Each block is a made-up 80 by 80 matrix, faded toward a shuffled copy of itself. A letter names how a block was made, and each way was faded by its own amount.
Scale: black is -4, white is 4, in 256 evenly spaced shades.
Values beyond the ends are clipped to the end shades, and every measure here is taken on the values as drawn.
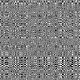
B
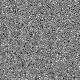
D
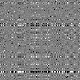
B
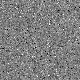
D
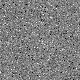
D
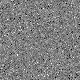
D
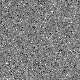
D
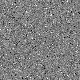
D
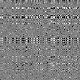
B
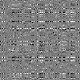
B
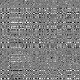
B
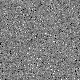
D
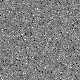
D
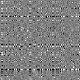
B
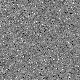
D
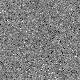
D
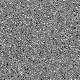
D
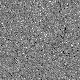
D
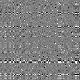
B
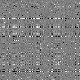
B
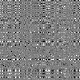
B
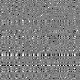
B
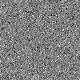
D
